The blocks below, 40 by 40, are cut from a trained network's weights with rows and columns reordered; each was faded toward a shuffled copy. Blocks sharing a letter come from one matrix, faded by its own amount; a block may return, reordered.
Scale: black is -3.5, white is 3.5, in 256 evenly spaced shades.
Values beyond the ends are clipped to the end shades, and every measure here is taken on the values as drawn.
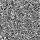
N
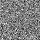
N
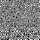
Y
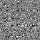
Y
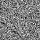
N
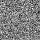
N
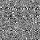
Y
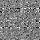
Y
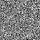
N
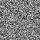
N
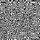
Y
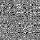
Y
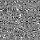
Y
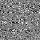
Y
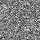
N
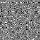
Y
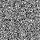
N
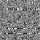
Y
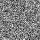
N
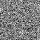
N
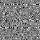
Y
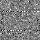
Y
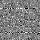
Y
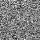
N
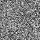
N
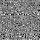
Y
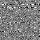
Y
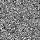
N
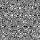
Y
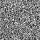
N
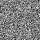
N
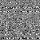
Y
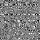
Y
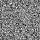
N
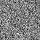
N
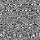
Y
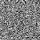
N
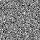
N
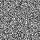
N
